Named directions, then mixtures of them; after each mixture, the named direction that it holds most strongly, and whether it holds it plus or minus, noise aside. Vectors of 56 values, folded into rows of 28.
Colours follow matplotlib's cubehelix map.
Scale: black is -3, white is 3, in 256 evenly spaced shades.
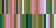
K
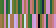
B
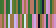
B, plus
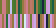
B, plus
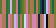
B, plus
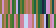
K, minus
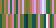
K, plus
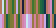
K, minus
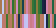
K, minus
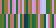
K, plus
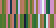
B, minus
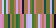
K, minus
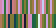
B, minus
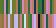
B, plus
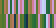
K, plus
